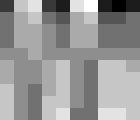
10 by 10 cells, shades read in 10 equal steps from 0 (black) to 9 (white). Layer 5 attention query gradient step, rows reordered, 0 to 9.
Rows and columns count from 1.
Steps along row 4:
up same down down up same down same same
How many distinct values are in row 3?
3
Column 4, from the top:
2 4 5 5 5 6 6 6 7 7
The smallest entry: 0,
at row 1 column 9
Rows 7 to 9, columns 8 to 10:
7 7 7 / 7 7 7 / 7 7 7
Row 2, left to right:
4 6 7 4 3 6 7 3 3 4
